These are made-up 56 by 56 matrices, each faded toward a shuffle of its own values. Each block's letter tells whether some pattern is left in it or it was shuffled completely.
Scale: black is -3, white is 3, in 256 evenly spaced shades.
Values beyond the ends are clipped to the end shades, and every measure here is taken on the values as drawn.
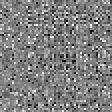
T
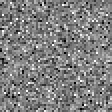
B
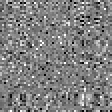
T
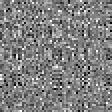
T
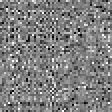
T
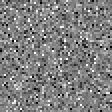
B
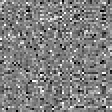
T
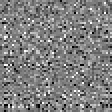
T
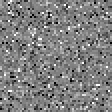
B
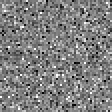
B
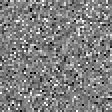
B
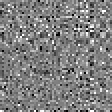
T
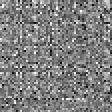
T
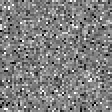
B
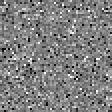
B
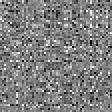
T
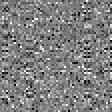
T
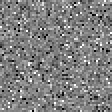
B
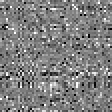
T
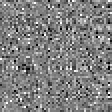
T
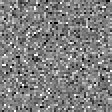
B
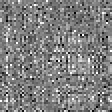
T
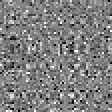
T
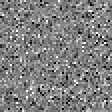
B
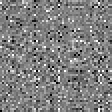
T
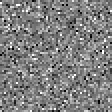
B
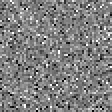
B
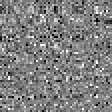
T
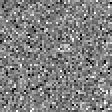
B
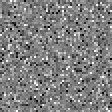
B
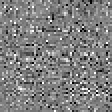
T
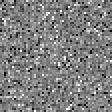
B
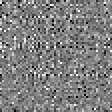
T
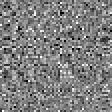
T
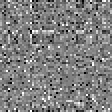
T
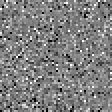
B
